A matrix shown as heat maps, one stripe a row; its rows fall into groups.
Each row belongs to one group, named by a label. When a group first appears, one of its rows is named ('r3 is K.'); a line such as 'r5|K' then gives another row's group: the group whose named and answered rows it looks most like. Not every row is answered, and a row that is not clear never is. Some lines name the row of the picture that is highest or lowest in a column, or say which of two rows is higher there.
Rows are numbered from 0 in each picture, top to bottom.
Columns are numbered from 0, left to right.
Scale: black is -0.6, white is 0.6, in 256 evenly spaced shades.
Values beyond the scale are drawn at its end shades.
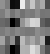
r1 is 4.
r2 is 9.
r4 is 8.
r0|9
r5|9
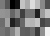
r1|4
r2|9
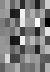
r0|4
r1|9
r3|4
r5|4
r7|4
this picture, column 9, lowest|2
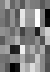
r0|4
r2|8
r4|4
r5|9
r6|8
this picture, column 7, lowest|3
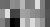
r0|8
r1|9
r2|9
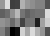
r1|4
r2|4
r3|9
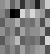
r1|9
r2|4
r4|4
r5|8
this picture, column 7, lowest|0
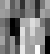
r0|4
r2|9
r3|9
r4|8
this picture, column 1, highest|0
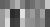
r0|4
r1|9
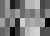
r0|9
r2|8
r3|9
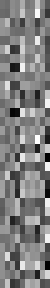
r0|8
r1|8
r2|4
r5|9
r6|8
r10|4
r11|4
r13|4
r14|8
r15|8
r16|4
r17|8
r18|4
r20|8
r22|4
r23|4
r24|9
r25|4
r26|4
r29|8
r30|4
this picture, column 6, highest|12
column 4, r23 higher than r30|Yes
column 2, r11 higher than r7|Yes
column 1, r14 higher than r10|No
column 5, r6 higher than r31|No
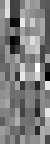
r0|9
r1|9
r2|9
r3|8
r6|4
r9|4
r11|4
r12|4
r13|4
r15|8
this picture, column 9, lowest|8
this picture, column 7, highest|7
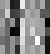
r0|9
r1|9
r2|8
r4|8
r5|8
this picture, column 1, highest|1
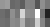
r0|4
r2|8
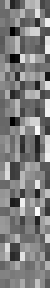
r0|9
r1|8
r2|4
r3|9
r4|4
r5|4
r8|8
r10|9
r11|4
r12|4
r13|9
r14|8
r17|4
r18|9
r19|9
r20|8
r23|8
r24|4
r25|4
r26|4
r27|9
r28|9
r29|4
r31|8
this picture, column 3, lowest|6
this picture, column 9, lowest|8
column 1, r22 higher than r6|Yes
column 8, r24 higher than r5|Yes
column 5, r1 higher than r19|No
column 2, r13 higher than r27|No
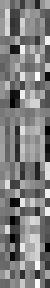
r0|4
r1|9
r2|9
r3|9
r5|9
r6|8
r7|4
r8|8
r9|4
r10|9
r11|9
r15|8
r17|8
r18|4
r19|4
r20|9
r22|9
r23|4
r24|9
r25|9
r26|9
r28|9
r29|8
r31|8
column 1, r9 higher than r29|Yes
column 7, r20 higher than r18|Yes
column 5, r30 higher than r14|No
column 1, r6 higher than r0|No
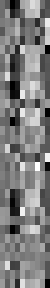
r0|9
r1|9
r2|4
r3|4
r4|4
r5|8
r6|9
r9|9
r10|9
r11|4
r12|8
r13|9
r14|8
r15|8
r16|9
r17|4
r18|8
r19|8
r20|8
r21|9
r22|9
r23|9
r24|4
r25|9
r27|8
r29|9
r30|8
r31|8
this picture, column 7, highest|18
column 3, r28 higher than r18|Yes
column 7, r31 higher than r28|Yes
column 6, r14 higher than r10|No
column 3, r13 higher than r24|No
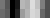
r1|9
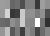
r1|9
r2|8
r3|4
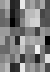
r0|9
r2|9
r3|4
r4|8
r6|4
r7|9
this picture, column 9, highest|6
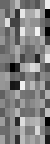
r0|4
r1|8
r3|8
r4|8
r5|4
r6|4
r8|4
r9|9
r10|4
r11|8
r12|4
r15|8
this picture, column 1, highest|2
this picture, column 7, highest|3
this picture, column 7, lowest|6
